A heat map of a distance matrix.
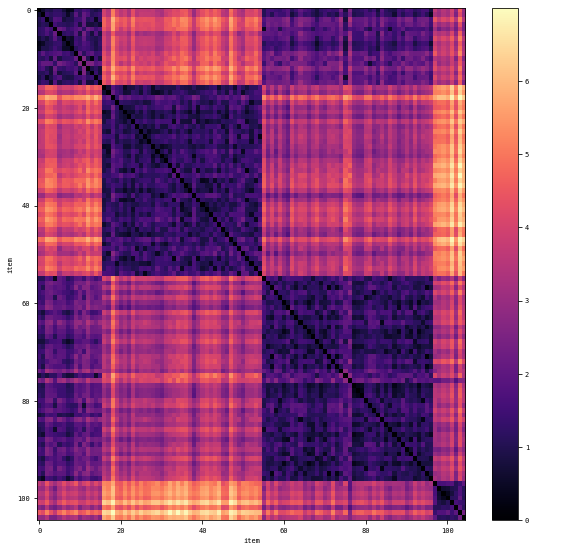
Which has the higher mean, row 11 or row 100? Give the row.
100
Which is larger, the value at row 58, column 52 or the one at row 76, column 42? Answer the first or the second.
the second
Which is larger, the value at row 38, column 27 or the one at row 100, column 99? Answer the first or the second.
the first
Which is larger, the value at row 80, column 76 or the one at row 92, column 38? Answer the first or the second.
the second
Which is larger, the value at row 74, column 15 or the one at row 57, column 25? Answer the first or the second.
the second
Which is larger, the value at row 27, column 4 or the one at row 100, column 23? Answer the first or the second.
the second
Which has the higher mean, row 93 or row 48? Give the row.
48
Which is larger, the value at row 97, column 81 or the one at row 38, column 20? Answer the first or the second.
the first
